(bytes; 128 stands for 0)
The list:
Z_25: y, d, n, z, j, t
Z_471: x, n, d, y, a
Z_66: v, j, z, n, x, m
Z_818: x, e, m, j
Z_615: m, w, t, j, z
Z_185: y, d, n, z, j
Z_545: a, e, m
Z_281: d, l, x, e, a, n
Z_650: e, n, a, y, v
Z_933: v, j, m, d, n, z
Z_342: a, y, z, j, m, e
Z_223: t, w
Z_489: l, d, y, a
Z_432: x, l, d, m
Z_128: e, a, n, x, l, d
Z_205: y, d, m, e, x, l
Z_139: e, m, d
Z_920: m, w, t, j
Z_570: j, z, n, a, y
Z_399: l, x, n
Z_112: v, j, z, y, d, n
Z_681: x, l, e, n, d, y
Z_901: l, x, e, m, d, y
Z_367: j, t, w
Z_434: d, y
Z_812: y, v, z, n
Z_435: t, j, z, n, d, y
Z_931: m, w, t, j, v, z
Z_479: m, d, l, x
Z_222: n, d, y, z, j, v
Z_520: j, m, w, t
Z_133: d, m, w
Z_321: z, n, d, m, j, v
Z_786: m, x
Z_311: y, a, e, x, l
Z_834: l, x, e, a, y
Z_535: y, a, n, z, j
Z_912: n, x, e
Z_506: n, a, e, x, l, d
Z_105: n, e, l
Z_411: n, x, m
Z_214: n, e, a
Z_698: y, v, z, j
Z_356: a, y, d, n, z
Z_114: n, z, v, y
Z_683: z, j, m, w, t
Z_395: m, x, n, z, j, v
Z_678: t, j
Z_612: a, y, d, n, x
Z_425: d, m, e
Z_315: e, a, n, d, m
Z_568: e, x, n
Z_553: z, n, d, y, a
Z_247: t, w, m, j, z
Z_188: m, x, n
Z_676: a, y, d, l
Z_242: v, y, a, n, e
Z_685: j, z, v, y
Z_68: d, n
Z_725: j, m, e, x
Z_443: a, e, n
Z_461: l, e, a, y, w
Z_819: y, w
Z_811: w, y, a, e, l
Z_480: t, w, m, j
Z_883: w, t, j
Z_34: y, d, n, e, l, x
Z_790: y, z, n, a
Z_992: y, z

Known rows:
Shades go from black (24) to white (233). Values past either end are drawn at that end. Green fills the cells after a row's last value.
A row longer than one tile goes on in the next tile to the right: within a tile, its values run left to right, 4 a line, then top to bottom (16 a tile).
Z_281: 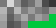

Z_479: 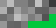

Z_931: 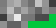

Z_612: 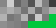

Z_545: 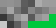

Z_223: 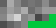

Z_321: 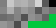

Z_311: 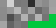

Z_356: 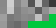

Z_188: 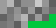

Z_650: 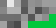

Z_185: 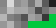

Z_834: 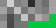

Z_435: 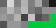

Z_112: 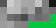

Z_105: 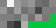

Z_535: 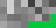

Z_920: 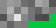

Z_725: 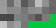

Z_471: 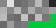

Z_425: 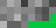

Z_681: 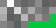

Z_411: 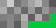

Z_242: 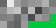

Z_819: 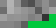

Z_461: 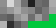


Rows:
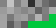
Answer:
Z_676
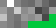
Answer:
Z_34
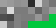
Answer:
Z_342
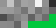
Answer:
Z_395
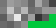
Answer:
Z_247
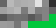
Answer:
Z_66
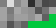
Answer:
Z_489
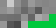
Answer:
Z_214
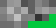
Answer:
Z_883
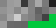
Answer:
Z_133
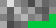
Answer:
Z_901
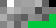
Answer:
Z_222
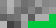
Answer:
Z_443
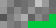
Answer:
Z_786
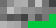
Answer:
Z_685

